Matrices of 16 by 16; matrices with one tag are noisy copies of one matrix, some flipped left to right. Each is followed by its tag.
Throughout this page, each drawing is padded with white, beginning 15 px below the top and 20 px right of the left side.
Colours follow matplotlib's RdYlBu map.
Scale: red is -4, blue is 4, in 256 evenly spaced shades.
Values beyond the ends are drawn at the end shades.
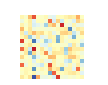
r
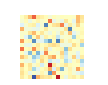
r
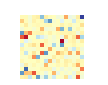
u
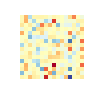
r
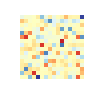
u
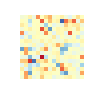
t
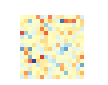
t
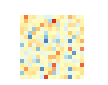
r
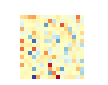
r
